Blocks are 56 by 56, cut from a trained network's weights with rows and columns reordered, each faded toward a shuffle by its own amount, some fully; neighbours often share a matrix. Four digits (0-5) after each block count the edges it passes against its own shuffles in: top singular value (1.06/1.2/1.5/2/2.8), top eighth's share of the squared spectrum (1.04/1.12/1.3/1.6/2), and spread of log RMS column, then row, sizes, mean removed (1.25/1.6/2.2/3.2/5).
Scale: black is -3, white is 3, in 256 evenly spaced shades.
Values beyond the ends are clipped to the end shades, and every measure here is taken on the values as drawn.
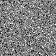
0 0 0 0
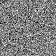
0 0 0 0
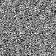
3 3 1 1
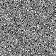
0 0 0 0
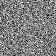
2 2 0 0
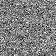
0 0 0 0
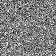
0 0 0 0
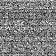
3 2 0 1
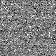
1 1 0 0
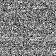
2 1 0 0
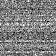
3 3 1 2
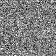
0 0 0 1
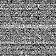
4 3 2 2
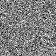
0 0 0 0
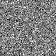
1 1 0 0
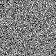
1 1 0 0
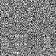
3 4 2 2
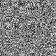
3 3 1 1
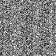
2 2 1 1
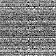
4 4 3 3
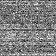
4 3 1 2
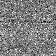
1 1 0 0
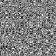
4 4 2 2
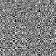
4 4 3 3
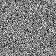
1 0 0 0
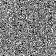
1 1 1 0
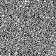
3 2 0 1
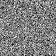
2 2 0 1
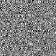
4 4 2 2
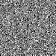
2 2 0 1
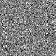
3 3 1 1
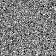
1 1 0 0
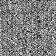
2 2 0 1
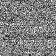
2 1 0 0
